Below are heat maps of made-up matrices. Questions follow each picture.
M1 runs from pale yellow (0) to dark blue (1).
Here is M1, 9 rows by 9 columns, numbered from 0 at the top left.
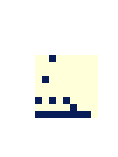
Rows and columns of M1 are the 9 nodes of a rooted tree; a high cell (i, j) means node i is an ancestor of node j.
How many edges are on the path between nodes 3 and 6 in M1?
2
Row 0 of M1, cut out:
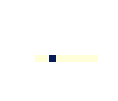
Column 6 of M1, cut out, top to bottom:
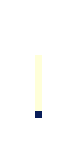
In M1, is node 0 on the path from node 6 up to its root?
no
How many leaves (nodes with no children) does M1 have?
4
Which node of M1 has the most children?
8
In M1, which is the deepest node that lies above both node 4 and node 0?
6
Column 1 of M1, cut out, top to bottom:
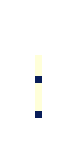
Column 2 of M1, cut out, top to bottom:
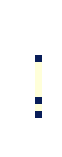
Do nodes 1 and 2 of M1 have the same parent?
no
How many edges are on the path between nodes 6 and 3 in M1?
2
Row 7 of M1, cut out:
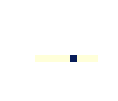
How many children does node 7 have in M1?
1
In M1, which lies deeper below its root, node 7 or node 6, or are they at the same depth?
the same depth
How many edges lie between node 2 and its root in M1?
3
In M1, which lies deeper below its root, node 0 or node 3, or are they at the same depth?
node 0
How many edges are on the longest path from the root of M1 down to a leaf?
3
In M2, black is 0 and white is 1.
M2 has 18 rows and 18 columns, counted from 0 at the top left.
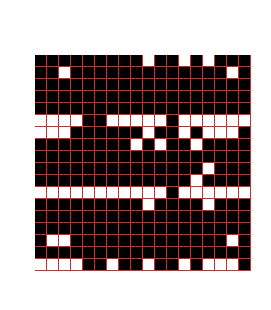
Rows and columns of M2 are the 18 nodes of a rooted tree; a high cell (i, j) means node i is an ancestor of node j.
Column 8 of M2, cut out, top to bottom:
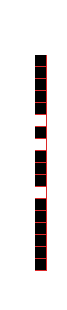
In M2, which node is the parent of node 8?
7
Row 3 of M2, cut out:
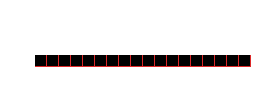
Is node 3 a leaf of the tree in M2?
yes
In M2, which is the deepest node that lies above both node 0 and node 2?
6
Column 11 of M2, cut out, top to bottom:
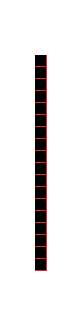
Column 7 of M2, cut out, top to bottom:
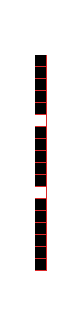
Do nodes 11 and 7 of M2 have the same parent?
no
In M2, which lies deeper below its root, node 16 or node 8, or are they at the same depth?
node 16
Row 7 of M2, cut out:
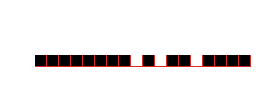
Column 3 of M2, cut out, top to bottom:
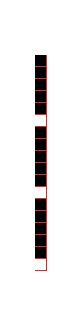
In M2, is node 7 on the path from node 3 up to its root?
no
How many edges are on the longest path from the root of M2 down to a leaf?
7
